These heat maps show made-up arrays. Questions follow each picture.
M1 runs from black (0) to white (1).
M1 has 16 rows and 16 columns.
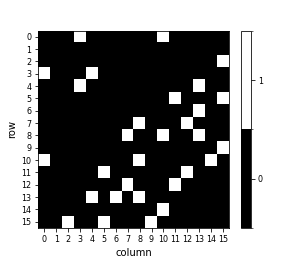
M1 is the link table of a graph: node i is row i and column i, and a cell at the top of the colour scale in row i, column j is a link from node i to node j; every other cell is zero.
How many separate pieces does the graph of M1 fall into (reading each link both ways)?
2
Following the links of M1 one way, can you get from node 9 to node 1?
no
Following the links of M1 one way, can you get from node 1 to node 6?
no
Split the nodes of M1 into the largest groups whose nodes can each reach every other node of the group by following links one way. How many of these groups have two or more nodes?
1
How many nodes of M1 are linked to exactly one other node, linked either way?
4
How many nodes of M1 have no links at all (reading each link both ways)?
1
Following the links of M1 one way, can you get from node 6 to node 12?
yes
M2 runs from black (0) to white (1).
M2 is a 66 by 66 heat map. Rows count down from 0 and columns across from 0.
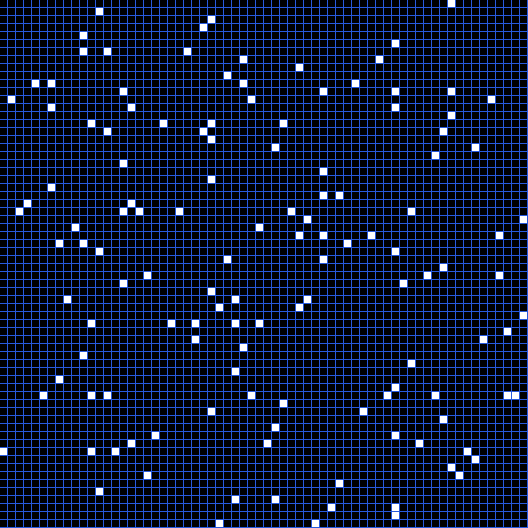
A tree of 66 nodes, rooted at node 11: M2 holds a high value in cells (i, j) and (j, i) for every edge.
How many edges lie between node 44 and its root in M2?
5
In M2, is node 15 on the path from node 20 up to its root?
yes
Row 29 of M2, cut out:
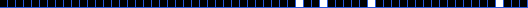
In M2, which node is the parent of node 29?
40
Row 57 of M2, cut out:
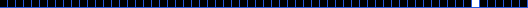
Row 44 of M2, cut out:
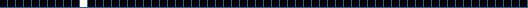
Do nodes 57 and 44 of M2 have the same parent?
no
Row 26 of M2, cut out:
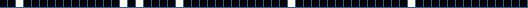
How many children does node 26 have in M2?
5
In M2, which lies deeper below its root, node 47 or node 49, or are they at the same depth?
node 47
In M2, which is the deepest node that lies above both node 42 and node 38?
40
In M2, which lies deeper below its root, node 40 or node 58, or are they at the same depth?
node 58
